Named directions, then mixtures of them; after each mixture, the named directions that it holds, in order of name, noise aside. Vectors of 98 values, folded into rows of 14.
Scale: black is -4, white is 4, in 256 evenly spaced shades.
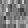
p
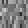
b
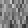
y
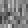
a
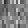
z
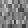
p, y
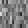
b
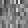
z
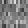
p, z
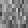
y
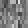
b, y, z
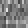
p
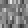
b, y, z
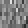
y, z
